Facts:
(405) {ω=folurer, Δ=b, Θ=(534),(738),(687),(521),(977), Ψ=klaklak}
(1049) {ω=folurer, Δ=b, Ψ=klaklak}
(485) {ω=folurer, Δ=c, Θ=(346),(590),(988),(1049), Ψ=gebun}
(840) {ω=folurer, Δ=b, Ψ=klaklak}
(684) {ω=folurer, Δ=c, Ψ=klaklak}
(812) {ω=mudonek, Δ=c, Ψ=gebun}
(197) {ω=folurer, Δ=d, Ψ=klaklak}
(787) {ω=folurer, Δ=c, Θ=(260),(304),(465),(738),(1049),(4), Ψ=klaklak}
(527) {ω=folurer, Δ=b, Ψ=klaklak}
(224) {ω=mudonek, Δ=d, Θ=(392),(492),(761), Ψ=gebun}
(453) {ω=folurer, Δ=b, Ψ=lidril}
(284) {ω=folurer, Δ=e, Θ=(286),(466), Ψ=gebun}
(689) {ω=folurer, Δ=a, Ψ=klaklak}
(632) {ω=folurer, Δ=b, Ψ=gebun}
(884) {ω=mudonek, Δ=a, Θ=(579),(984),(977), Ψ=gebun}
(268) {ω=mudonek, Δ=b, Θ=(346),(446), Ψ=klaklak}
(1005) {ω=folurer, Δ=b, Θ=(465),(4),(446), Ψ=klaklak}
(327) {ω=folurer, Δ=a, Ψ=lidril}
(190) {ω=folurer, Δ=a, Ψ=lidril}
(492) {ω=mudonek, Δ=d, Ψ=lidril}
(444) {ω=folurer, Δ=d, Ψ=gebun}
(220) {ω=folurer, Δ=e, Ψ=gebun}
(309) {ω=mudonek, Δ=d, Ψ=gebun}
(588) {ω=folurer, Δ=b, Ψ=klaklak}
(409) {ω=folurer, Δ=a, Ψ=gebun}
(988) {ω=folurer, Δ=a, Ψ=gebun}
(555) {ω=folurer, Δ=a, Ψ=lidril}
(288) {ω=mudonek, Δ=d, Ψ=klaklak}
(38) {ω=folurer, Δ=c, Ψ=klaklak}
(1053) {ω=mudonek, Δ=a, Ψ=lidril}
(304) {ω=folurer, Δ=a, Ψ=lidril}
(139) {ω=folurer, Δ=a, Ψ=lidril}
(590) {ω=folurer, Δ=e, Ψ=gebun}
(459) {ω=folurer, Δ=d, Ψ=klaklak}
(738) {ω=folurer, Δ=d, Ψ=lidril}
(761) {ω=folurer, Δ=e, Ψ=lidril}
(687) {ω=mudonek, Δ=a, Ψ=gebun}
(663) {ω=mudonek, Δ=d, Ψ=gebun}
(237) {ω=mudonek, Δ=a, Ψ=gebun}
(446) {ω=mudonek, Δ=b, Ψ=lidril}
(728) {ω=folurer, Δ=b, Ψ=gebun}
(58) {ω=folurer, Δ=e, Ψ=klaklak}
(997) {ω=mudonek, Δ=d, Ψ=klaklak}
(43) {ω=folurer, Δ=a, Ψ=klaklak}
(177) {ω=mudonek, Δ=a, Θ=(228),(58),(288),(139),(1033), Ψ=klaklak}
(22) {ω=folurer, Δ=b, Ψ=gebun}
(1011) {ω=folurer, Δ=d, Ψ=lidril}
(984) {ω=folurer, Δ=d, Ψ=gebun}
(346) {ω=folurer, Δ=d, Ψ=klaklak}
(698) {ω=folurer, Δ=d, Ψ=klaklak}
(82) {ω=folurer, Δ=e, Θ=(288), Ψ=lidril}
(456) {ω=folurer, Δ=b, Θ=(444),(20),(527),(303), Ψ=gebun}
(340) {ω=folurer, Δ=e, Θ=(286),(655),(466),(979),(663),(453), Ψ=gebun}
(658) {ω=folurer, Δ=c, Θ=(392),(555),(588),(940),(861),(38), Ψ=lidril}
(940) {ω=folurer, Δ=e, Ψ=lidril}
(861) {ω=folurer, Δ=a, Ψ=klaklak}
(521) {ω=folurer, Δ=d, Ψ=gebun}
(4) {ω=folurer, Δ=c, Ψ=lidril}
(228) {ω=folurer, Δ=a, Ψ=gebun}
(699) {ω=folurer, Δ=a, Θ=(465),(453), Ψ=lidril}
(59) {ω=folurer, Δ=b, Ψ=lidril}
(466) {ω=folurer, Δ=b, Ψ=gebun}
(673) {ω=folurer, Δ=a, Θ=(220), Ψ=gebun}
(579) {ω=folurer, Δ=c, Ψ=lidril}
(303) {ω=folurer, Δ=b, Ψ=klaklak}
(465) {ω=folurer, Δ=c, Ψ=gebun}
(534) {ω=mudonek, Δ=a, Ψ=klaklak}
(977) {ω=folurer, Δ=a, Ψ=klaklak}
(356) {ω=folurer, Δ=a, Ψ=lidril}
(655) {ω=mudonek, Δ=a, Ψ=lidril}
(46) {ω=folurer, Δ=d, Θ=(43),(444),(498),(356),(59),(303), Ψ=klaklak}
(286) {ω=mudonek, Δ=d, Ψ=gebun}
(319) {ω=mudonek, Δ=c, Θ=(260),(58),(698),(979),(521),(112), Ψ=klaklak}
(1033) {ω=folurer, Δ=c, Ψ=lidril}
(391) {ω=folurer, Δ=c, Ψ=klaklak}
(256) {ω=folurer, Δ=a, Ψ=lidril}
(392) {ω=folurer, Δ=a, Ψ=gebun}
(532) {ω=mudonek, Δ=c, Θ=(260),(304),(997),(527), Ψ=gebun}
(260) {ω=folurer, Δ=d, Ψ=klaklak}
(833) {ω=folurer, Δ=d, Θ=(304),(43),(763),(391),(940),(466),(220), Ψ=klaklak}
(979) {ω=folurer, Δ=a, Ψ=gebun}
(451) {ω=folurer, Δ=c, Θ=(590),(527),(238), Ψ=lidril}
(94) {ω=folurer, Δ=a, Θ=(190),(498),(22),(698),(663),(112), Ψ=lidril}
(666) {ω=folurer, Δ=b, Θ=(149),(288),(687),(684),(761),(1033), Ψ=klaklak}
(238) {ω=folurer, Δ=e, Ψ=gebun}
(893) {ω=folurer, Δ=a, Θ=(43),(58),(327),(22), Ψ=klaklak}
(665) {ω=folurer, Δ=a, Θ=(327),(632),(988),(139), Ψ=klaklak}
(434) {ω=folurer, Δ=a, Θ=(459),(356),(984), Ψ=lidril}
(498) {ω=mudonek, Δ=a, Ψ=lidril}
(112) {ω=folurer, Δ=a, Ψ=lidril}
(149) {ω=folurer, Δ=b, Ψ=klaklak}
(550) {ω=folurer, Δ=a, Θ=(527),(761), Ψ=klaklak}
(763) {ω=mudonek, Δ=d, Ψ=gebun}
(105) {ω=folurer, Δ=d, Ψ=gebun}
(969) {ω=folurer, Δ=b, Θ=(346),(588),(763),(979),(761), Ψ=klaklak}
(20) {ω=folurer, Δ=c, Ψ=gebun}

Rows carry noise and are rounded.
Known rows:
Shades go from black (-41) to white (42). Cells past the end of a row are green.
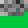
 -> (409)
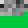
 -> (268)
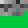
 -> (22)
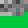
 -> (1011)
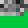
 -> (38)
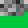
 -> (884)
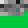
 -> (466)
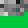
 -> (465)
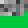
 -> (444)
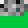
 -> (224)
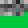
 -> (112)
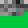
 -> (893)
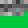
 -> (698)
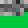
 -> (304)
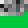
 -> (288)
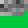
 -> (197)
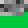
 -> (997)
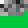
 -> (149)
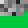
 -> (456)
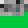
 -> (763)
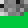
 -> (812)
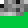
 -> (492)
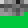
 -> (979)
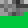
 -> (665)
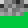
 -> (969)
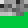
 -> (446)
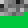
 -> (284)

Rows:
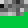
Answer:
(940)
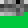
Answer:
(655)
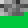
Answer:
(632)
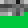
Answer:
(498)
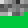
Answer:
(59)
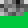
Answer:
(177)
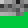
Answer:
(453)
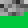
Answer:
(405)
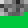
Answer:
(228)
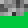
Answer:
(46)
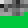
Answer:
(58)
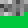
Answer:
(738)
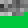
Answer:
(459)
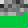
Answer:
(588)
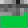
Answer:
(43)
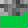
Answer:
(988)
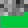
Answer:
(787)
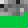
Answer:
(220)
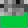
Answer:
(319)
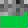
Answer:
(699)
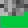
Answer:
(485)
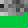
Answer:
(579)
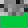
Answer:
(532)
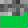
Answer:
(356)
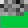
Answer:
(392)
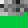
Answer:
(1033)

